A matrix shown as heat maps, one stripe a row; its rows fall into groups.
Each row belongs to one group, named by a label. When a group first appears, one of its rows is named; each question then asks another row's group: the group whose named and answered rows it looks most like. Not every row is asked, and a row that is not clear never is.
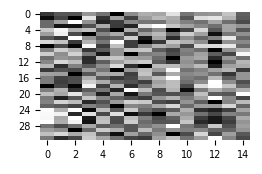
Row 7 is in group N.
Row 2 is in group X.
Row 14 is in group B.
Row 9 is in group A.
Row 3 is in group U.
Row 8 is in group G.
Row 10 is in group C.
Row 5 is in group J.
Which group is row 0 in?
B
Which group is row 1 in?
G
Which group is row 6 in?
X
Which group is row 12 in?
A
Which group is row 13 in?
N
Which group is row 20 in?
C
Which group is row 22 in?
A
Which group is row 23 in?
B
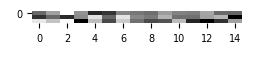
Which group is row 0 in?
X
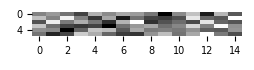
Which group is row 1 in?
C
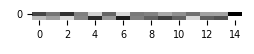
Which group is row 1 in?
C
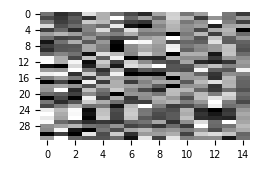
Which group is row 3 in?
N
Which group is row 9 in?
B
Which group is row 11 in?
N
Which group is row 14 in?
C
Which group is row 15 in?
N
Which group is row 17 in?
G
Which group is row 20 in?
B
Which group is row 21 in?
G
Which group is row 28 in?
C
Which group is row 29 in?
J
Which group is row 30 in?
G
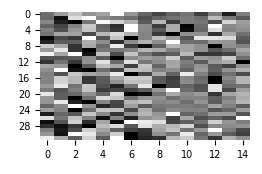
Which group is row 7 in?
B
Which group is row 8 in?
N
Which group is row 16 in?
A
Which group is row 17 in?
A
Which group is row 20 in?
N
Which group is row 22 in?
J
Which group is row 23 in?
X
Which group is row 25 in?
B
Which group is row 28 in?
U
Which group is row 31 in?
N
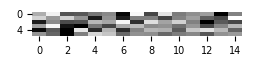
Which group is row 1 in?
C
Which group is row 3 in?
J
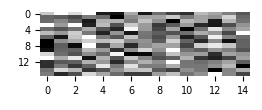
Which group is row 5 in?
C
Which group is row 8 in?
G
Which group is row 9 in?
B
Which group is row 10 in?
N
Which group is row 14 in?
A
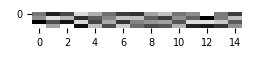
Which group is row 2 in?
G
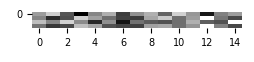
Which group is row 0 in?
J
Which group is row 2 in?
C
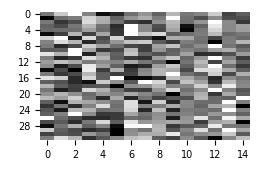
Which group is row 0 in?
X
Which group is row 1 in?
B
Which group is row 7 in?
A
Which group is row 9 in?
X
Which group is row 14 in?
G
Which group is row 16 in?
N
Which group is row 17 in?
U
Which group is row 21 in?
C
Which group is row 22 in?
X
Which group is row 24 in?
X
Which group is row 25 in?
X
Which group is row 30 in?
B
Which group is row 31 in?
A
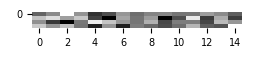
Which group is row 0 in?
X
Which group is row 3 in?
C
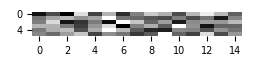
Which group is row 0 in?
G
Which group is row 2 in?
J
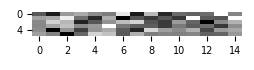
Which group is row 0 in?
X
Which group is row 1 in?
C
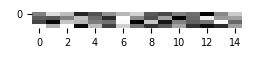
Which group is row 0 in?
A
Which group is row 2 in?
X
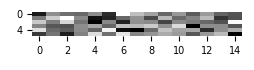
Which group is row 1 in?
X
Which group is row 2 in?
C
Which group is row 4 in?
N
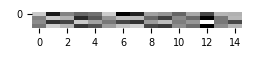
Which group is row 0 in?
N
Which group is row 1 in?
A
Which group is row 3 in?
A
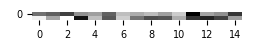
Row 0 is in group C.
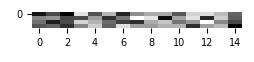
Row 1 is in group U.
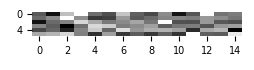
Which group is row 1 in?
X
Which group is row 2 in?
B
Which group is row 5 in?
C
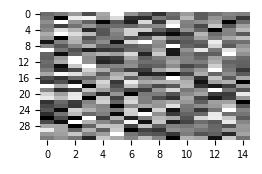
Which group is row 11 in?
X
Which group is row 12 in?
X
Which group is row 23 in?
B
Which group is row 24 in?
X
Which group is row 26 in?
G
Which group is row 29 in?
N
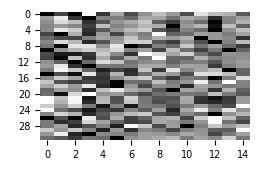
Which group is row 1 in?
J
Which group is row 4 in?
A
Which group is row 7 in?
A
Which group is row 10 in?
U
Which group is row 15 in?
G
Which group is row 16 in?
A
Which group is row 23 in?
C
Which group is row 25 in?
A
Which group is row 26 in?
G
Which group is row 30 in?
J
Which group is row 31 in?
B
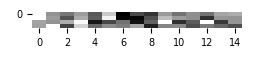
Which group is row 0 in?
N
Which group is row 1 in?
N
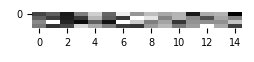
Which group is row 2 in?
J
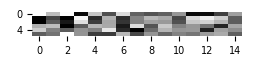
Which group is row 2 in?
G
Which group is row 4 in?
N
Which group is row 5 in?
X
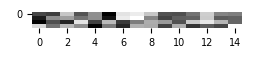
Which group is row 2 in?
G
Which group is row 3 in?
C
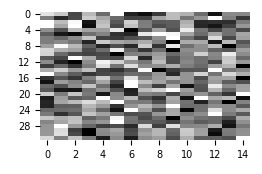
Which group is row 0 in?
N
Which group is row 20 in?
C
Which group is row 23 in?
B
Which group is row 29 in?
J
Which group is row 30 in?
J
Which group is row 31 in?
C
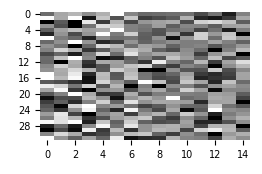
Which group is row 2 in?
G
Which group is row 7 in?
X
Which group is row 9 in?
A
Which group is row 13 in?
A
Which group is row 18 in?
N
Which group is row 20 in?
X
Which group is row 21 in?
B
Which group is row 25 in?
J
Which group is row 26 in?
A
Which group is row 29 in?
G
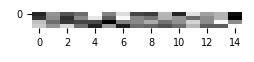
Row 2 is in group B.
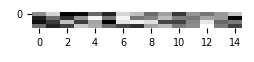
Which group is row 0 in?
J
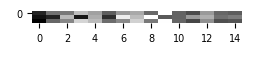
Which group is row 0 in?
B
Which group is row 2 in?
B
